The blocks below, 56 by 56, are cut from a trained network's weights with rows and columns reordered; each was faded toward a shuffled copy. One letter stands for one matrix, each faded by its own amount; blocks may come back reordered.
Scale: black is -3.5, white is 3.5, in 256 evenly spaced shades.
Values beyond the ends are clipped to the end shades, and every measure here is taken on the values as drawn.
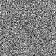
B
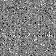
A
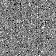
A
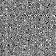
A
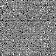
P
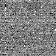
P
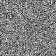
B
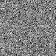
B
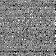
P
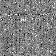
A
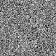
B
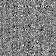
A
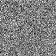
B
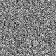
B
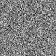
B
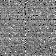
P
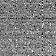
P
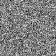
B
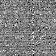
P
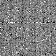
A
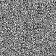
B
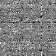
P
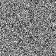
B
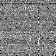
P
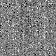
A
